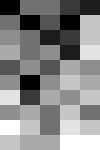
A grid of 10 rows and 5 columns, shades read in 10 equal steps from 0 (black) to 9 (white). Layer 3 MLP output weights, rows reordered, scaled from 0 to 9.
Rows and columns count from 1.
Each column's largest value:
9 7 6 9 9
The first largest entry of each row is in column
2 5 5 5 4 4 1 4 1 4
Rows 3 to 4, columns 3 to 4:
1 2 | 5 1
